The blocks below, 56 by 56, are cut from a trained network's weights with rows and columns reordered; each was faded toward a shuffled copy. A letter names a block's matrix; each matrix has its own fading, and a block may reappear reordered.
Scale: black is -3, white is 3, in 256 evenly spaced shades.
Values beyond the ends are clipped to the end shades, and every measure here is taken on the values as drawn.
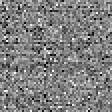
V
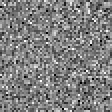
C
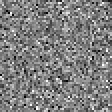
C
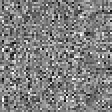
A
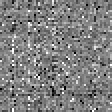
V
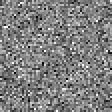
C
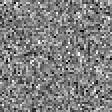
C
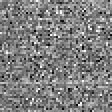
V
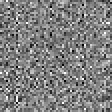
A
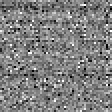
V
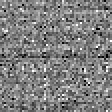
V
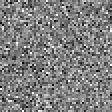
C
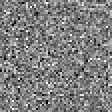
C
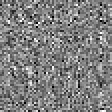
A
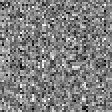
A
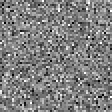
C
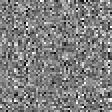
A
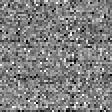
V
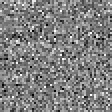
C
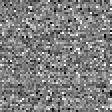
V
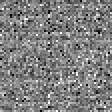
V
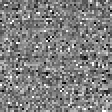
V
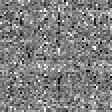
V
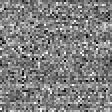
V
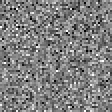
C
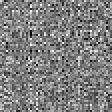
A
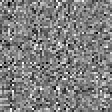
A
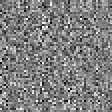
A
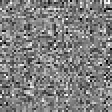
A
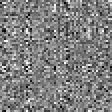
A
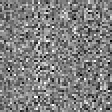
A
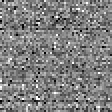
V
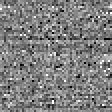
V
